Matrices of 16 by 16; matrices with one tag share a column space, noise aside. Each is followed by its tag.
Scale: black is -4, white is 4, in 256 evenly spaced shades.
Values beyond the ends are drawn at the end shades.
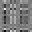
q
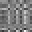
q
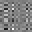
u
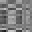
q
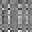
q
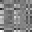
q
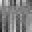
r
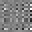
u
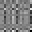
q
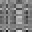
q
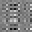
u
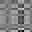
q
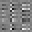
u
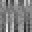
r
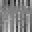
r
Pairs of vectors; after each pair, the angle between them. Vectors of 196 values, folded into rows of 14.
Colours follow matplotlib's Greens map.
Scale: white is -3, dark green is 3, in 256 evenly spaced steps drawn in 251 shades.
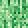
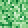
partly opposed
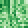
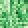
nearly opposite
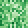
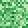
orthogonal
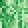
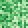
partly aligned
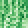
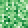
partly opposed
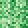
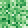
nearly opposite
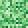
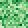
partly opposed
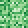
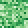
orthogonal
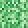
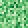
partly aligned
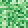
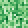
orthogonal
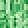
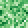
partly aligned
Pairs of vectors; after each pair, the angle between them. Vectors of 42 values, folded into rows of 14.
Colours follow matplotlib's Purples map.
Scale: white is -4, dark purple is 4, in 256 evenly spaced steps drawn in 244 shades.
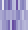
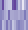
partly opposed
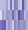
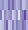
partly opposed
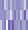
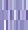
partly opposed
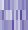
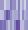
partly opposed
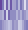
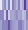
nearly opposite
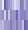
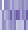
partly aligned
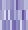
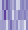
partly opposed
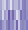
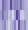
nearly opposite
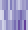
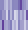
partly opposed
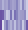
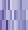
partly aligned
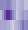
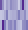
orthogonal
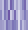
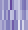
nearly parallel
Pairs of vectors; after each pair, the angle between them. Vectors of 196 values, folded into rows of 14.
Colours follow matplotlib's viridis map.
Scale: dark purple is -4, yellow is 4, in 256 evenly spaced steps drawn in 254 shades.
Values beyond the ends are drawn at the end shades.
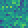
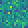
partly aligned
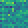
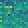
nearly opposite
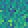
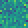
partly aligned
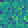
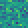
orthogonal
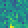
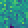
nearly opposite
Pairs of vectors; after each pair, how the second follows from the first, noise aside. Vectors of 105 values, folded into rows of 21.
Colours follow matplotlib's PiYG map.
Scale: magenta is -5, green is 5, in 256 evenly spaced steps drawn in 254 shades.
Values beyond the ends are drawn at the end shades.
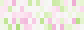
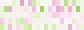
reversed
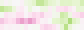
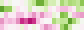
scaled up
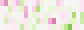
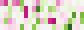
scaled up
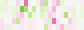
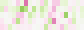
copied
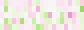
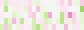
copied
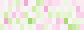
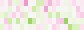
copied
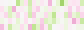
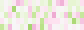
negated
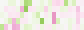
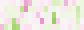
negated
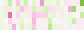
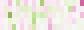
negated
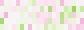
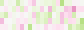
negated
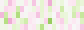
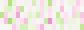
negated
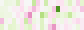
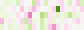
copied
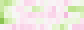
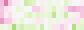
negated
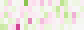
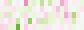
negated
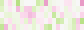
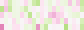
reversed
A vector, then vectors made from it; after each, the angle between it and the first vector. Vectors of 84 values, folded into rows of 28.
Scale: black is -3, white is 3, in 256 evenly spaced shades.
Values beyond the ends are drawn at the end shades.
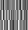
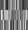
partly aligned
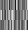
partly opposed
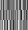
nearly parallel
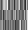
orthogonal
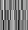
nearly opposite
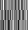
nearly opposite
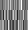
partly aligned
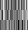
partly opposed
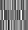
partly opposed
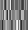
orthogonal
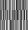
partly aligned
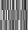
partly aligned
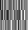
partly opposed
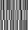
nearly parallel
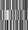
partly aligned
